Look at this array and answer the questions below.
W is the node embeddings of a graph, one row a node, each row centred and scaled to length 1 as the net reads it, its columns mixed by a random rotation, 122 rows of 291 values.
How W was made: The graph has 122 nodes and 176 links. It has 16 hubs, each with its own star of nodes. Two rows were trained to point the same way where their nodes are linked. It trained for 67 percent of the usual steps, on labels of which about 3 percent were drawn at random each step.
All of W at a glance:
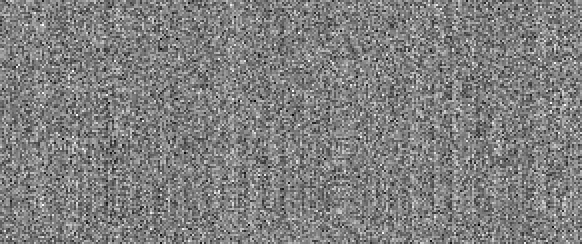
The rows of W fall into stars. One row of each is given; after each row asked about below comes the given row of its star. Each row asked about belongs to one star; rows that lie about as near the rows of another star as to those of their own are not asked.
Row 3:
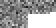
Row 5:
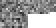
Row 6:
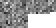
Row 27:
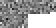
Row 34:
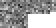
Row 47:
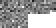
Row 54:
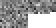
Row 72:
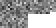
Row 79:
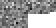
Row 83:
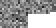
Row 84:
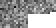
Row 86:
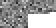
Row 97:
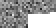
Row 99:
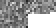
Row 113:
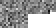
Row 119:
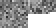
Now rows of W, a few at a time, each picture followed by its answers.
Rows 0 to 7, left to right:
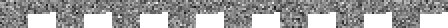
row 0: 79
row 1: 5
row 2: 47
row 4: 54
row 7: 83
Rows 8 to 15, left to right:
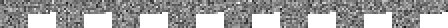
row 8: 113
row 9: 86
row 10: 6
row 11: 86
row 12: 99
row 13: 47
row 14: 86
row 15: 54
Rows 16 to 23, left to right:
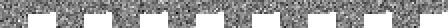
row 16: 27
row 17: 113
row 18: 79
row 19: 34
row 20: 54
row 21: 83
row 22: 27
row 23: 72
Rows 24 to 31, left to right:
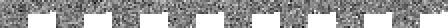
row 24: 34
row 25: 84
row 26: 6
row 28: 79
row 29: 84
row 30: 5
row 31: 27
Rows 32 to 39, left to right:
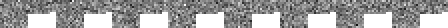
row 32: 97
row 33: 72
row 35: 119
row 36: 83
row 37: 27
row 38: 79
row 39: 97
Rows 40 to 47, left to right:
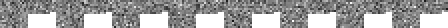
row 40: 113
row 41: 34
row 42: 47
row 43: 79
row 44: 113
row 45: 86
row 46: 99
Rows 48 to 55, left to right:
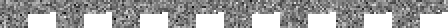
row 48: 47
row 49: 34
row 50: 84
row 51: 113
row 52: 6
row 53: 99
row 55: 113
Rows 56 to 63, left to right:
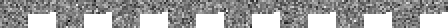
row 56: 113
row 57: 6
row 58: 34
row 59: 5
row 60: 47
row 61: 6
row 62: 97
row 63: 83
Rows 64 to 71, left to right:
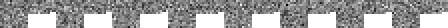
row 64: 84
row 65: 113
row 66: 119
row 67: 54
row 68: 119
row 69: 79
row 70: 3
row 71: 3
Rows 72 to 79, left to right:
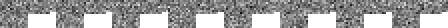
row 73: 27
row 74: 97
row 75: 86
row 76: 3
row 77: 34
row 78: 27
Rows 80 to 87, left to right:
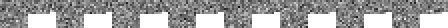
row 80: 27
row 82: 86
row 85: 99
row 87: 6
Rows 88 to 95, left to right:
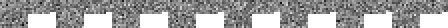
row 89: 84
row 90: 97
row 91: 79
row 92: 99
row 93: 6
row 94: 27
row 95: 54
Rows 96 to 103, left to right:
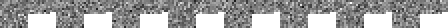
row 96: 84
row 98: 54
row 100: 97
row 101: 6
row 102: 99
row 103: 6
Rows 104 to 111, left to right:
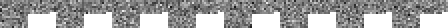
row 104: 5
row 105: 54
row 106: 119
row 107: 72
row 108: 27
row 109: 47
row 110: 34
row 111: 72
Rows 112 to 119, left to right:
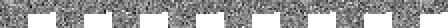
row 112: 79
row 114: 5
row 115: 54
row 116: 119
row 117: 34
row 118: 99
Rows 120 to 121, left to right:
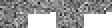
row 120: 84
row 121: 34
